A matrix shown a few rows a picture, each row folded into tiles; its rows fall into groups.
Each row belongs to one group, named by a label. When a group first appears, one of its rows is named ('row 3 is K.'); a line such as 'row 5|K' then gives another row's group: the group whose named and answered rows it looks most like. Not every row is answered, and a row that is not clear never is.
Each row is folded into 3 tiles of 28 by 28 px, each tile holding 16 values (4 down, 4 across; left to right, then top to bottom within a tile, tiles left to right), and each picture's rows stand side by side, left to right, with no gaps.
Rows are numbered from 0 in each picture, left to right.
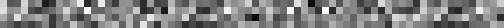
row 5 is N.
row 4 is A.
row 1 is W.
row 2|N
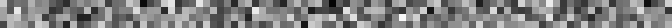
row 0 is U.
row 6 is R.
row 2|U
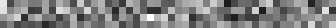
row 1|A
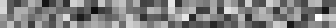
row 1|R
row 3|W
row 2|N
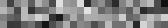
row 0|N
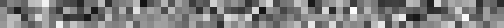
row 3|A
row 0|R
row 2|A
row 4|U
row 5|R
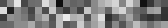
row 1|R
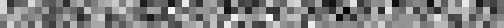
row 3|W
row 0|U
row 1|R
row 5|R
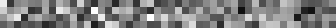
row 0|N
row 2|W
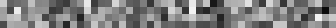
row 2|N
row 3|W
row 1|U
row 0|U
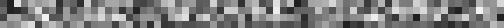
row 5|N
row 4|N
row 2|N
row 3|N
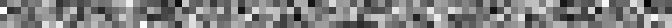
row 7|A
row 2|W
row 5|W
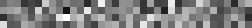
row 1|W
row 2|U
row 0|A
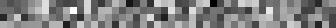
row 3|U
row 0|R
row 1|U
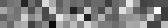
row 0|A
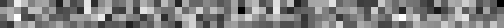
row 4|A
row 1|N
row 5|R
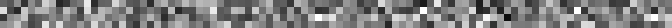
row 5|W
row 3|A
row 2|R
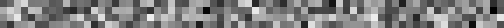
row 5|W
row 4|U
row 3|W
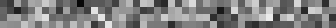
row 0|R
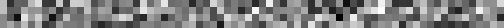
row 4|R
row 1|N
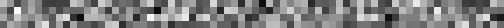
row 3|R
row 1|W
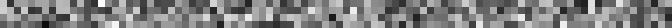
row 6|W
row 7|U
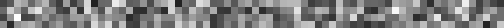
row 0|W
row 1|U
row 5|R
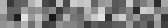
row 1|N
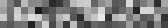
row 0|U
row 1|N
